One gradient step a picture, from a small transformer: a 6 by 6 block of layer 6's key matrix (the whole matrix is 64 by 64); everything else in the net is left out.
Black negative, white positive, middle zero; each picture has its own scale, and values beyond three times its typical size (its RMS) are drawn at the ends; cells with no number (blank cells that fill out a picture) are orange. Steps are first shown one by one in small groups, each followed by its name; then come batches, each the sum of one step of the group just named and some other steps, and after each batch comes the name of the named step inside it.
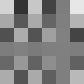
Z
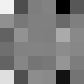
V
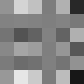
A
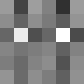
Z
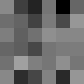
V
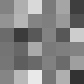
A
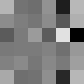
V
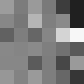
Z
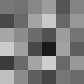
V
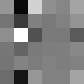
Z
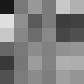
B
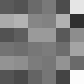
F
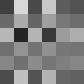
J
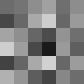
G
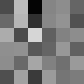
F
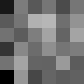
F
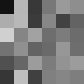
B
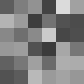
B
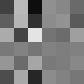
F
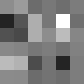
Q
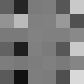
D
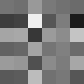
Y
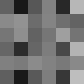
D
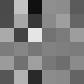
Q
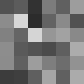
D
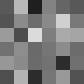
Q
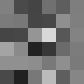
Q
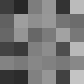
D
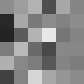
Q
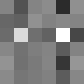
Q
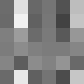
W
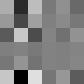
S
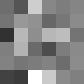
S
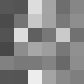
S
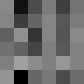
S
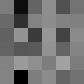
S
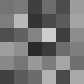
W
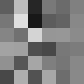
W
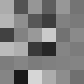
S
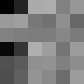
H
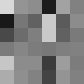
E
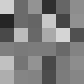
E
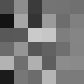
E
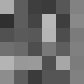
E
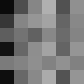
H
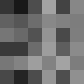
H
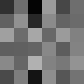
H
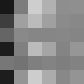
H
